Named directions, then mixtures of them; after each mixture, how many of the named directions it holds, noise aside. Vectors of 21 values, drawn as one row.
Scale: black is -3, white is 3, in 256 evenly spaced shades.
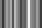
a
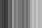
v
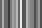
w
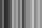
two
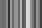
two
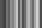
three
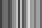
three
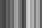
three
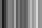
three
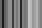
three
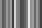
one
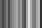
three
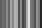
two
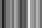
two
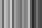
two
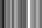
two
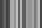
three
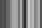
three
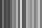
two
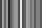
one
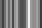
one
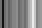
two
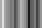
two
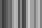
three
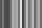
two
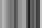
three
